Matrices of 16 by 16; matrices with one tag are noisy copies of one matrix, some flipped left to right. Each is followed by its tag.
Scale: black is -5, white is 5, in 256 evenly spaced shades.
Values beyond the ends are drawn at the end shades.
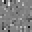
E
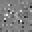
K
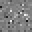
K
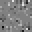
E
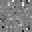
E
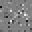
K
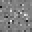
K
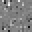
E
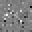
K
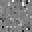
E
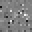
K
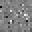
K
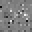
K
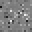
K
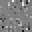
E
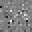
K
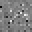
K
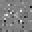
K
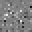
K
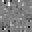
E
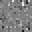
E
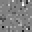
E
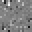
E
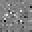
K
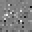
K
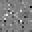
K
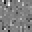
E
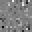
E
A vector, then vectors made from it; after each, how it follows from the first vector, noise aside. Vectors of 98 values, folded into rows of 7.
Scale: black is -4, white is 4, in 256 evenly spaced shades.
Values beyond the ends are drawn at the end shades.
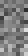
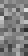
negated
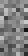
negated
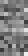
sign-scrambled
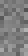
shrunk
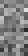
negated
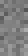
shrunk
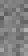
shrunk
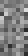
negated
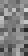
negated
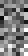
scaled up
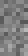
shrunk
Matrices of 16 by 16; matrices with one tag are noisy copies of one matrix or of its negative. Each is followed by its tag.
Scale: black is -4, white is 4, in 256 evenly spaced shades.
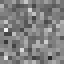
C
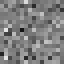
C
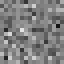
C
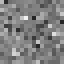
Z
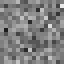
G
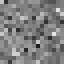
Z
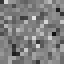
Z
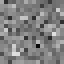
Z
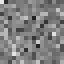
Z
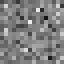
G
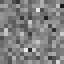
G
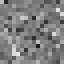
Z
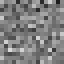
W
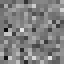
C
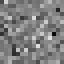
Z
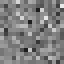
G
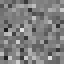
C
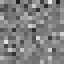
W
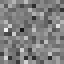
C
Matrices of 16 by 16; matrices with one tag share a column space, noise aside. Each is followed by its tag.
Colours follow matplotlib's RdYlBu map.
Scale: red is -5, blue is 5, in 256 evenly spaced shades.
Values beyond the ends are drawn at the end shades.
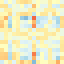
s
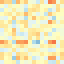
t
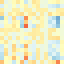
s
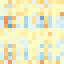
s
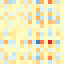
t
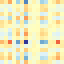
t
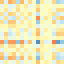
t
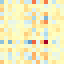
t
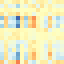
s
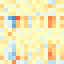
s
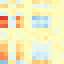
s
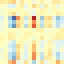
s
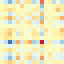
t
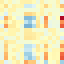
s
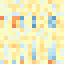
s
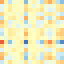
t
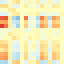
s
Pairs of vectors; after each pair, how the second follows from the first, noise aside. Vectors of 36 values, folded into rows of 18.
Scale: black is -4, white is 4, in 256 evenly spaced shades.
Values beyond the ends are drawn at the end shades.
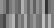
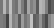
reversed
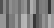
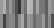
reversed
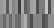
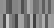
reversed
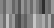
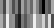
scaled up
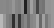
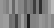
reversed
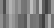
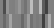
partly zeroed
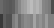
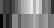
scaled up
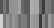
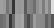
reversed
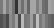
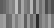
reversed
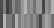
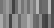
reversed
